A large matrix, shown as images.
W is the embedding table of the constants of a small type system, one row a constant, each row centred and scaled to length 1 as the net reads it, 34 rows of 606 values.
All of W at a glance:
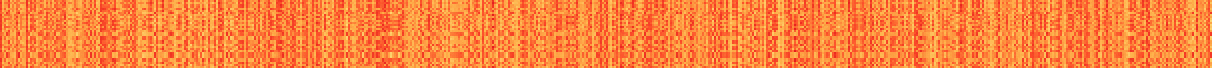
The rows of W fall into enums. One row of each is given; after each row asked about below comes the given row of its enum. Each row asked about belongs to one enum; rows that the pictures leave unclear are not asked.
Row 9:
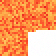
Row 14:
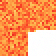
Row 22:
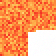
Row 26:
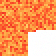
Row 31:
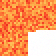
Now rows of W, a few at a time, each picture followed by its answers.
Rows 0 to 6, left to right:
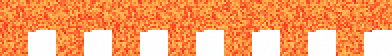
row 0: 31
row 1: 9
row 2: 31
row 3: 31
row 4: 14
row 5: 31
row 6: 26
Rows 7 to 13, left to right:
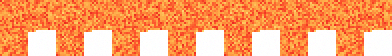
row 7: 9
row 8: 22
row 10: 14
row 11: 22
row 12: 14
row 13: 9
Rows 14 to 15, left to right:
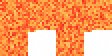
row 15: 31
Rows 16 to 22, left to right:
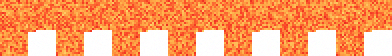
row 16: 26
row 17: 26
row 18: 14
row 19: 14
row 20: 31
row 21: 31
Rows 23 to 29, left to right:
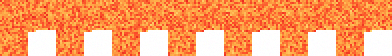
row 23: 9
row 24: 31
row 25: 14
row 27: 26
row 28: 26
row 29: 14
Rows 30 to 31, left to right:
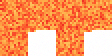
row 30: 14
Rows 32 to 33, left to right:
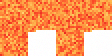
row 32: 22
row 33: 9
